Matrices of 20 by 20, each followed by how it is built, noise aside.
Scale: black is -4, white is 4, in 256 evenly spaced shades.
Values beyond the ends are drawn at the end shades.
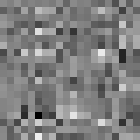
low rank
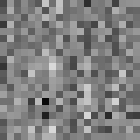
low rank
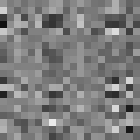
low rank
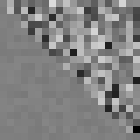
upper triangular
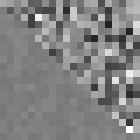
upper triangular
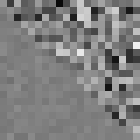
upper triangular
